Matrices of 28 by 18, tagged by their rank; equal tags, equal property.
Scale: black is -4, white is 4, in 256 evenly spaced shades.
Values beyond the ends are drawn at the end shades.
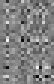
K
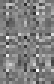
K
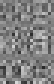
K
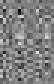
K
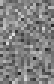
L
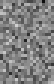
L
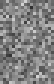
L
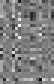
K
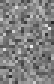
L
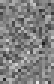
L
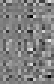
K
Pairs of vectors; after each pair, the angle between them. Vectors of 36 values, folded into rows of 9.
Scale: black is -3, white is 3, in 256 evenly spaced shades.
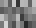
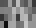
nearly opposite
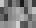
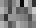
partly aligned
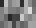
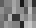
partly aligned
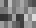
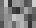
partly opposed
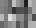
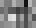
nearly parallel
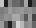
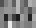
partly opposed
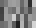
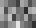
partly opposed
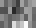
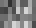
partly aligned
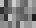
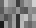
orthogonal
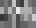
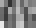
orthogonal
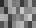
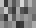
partly opposed
